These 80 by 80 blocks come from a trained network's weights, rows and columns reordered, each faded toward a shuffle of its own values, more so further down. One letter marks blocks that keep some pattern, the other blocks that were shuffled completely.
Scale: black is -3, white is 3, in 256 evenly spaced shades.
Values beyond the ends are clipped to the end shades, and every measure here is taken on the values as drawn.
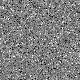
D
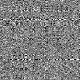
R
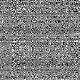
R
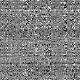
R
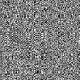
R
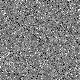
D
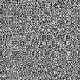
R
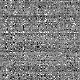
R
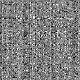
R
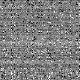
R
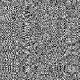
R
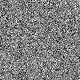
D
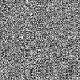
R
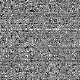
R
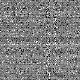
R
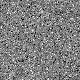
D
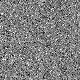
D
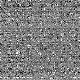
R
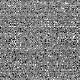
R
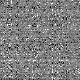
R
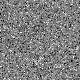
D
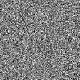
R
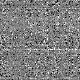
R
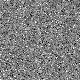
D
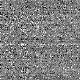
R
